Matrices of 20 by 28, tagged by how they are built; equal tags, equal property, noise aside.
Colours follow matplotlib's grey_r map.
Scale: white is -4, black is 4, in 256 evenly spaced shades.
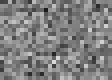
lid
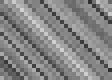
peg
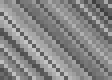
peg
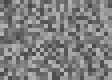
lid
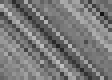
peg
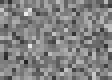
lid
